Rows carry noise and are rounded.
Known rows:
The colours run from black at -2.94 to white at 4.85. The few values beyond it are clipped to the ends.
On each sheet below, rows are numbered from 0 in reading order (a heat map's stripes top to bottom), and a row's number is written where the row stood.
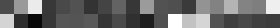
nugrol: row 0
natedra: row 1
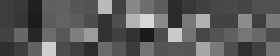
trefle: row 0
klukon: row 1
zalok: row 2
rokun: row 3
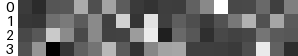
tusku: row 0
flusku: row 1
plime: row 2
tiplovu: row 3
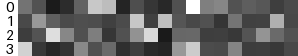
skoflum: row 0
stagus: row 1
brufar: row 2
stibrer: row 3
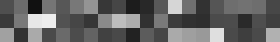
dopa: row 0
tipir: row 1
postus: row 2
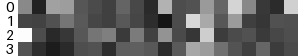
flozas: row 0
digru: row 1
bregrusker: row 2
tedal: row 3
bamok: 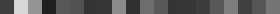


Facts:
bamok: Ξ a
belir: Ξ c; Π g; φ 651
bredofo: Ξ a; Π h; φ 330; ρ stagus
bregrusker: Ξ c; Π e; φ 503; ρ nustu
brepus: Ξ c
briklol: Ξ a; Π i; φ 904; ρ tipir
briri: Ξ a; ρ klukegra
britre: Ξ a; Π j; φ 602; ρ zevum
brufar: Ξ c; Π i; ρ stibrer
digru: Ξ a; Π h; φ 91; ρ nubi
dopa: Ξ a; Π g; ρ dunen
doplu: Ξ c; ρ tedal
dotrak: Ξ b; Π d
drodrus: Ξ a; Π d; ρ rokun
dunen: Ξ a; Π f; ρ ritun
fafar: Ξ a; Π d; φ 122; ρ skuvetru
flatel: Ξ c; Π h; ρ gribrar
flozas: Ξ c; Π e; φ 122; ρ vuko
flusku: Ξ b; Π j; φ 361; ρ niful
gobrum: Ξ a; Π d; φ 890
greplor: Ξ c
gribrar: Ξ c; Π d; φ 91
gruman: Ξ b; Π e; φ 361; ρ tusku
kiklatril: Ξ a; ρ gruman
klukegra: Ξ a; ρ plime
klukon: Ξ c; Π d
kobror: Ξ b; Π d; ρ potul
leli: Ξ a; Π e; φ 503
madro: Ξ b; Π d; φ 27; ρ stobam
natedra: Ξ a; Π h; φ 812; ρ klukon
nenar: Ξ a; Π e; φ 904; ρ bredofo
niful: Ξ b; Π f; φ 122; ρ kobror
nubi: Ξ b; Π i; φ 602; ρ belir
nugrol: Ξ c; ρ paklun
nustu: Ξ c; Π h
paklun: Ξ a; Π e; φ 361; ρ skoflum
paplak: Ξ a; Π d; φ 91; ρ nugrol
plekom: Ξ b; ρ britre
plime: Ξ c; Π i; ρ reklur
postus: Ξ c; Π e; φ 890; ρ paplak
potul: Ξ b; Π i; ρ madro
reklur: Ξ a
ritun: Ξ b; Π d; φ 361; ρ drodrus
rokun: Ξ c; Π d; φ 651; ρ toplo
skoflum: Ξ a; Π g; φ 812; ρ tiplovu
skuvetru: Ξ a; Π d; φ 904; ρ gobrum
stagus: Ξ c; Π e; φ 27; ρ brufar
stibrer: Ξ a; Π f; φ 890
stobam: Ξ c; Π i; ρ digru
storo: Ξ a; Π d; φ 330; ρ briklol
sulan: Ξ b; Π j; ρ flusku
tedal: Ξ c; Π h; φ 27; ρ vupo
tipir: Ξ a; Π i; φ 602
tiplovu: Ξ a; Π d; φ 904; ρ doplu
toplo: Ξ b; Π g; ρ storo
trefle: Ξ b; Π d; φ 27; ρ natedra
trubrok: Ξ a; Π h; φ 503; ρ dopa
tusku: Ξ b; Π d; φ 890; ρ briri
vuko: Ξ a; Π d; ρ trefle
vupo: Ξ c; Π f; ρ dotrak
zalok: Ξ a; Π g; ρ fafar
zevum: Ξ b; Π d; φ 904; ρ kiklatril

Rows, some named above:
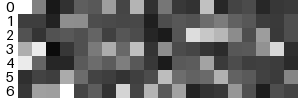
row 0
leli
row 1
paplak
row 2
flatel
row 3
nenar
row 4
bredofo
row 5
gribrar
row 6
britre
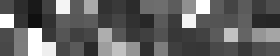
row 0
gobrum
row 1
trubrok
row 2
plekom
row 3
tipir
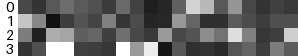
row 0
digru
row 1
dunen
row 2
flozas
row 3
nubi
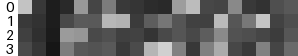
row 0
stibrer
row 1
ritun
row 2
paplak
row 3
klukon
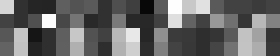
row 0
natedra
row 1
belir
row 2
briklol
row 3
briklol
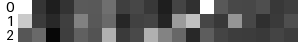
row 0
trubrok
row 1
stibrer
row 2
storo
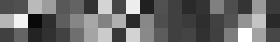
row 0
sulan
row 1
nenar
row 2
zevum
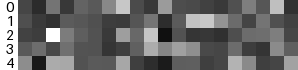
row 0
gruman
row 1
nustu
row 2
potul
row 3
vupo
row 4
niful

